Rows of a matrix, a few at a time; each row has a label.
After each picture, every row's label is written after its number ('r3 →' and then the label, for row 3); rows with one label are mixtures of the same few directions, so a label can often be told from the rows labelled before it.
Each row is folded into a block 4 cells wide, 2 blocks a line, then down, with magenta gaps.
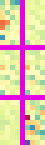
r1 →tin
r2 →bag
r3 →bag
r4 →bag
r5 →tin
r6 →bag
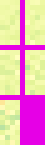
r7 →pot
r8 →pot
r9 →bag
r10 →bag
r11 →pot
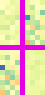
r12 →pot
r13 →bag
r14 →bag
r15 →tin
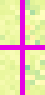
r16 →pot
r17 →pot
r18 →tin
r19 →bag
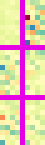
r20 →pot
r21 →bag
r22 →bag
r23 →tin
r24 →bag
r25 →bag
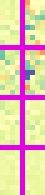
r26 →bag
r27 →pot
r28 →pot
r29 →tin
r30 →pot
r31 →pot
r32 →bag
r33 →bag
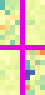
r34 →pot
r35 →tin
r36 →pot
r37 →tin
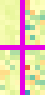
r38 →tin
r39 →pot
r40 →tin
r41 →bag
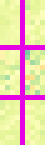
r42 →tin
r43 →pot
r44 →pot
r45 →pot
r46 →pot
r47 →bag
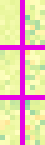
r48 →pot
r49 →bag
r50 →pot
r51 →pot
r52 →tin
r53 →pot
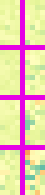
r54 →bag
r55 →bag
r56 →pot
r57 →pot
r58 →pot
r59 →tin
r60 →tin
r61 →pot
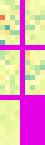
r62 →bag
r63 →pot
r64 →pot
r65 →pot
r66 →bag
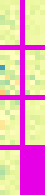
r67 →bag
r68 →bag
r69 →bag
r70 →bag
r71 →tin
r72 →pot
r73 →tin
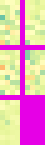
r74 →bag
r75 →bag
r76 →bag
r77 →pot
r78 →tin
